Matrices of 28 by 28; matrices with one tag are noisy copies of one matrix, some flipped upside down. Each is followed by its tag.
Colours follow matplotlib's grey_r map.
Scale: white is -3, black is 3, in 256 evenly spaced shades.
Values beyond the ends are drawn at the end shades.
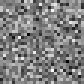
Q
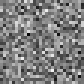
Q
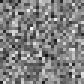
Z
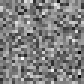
Q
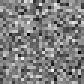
Q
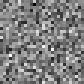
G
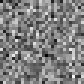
Z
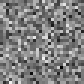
G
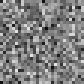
Z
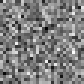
Z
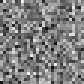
Z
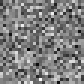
Q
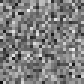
Z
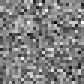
Q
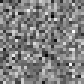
Z
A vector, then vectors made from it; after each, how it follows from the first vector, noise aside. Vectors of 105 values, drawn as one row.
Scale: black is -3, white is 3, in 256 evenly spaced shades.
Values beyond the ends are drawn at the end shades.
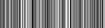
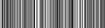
reversed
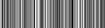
reversed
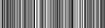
reversed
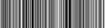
sign-scrambled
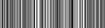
reversed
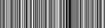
sign-scrambled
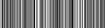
reversed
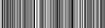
reversed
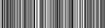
reversed
